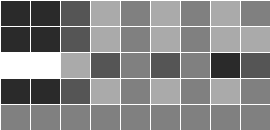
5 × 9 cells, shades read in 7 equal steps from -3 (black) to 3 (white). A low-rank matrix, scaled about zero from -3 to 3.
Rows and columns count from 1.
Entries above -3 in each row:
9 9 9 9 9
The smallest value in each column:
-2 -2 -1 -1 0 -1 0 -2 -1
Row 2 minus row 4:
0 0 0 0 0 0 0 0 1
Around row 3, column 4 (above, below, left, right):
1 1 1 0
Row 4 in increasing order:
-2 -2 -1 0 0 0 1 1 1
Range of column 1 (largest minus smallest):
5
